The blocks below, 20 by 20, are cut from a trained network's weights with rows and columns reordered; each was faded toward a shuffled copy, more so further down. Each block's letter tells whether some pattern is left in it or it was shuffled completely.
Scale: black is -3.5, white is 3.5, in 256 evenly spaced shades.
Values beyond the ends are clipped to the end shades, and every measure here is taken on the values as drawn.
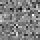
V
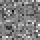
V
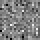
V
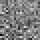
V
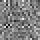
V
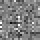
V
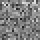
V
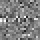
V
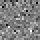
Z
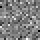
Z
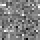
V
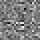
V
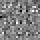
V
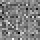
V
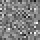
V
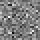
V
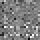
V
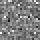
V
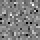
Z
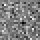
Z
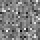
V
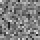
Z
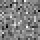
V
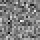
Z
